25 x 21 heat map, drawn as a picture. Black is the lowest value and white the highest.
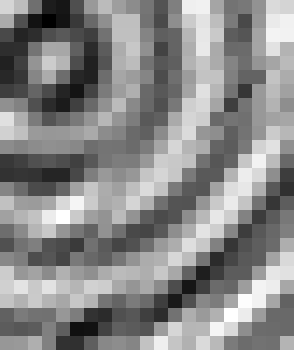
Ninth with the lowest average: top left. Rings: centred on the top left. Odd rows or columns: none. Ninth with the highest average: top right. Mirror symmetry: none.
